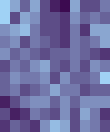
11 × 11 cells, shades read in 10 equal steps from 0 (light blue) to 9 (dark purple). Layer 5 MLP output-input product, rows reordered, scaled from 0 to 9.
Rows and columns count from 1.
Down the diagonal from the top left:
0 6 1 4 6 5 3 4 3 4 6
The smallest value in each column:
0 2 1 2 2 1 2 2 2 2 0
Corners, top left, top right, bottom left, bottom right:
0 4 7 6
